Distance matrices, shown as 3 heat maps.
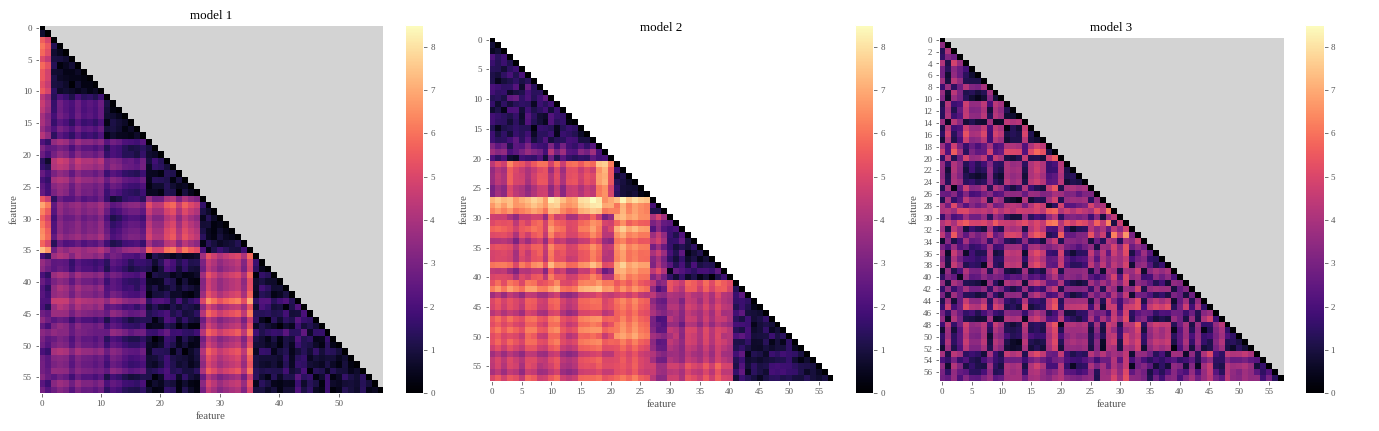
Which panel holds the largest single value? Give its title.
model 2
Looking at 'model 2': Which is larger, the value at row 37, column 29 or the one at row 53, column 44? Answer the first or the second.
the first
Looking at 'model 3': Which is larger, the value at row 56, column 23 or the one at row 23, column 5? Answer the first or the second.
the first
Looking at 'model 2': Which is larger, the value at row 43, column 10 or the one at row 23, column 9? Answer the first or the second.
the second
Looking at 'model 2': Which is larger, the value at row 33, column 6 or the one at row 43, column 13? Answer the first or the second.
the first
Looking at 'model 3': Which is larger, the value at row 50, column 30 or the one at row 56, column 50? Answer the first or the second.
the second
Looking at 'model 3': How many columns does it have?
58
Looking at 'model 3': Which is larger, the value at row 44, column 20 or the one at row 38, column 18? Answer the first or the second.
the second
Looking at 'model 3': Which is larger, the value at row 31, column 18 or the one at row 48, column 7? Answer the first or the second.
the first
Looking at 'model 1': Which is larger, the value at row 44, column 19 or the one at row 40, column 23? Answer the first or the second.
the first
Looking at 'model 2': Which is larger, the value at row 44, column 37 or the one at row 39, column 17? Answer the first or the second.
the second
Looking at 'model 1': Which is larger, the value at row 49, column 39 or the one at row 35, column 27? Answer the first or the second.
the second
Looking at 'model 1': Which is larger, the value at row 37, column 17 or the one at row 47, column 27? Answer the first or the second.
the second
